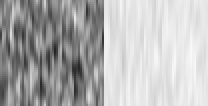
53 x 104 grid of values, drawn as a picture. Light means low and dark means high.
It is made of 1 by 2 panels. Panel 1,1: middling, streaked downward, strong in contrast. Panel 1,2: very low, streaked downward, faint in contrast.
